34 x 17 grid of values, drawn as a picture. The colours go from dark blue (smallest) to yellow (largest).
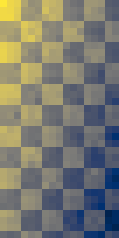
The bottom right is the ninth with the lowest average. The values follow a bell shape. Values rise toward the top left. Overall the values sit about 50% of the way up the scale. The field is checkered.
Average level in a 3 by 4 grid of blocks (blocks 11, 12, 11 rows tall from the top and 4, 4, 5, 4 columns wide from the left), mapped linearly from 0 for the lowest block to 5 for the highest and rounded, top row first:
5432 / 4321 / 3210
